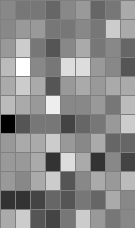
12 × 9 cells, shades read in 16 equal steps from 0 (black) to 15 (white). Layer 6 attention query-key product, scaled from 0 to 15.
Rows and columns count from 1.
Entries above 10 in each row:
0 1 1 4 1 3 1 1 1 2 0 2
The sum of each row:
68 77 72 89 85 87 57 80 69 82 52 74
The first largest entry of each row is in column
9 8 2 2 2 4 9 4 5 4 8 2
